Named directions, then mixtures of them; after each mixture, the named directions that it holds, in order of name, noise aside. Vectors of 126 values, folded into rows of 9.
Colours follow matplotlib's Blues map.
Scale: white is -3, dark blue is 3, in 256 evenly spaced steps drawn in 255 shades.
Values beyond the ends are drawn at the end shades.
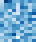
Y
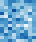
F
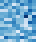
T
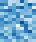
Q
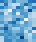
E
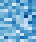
T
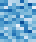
Q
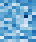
T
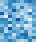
F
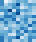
E, Y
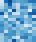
F, Y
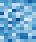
E, F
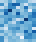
E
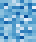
Q, T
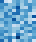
Y
